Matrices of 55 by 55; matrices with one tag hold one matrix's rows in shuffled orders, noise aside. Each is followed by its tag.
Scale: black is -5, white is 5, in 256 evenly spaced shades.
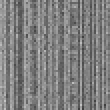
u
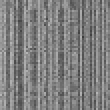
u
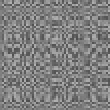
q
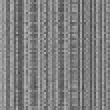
u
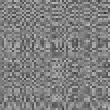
q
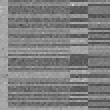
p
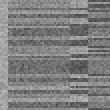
p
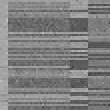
p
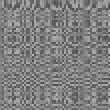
q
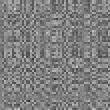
q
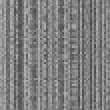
u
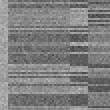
p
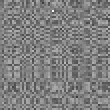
q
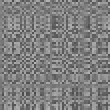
q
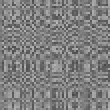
q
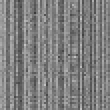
u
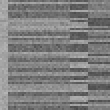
p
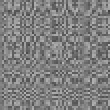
q
